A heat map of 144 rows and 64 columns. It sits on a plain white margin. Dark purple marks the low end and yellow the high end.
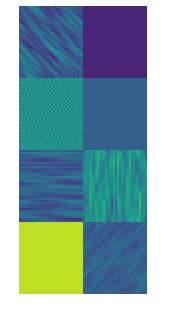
The table splits into 4 rows of 2 panels. Panel 1,1: low, slanting down to the right. Panel 1,2: very low, flat. Panel 2,1: middling, checkered. Panel 2,2: low, flat. Panel 3,1: low, streaked across. Panel 3,2: middling, streaked downward. Panel 4,1: very high, flat. Panel 4,2: low, slanting up to the right, faint in contrast.
